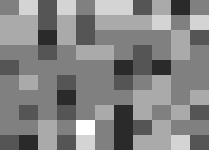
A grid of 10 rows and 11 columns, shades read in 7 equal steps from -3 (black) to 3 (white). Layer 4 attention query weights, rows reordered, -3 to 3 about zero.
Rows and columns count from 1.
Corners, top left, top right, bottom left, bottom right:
0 0 -1 -1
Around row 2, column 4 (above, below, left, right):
2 1 -1 -1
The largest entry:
3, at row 9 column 5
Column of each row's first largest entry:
2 9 1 5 2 2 8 6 5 5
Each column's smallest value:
-1 -2 -2 -2 -1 0 -2 -1 -2 -2 -1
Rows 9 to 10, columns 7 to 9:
-2 -1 1 / -2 1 1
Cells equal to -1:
19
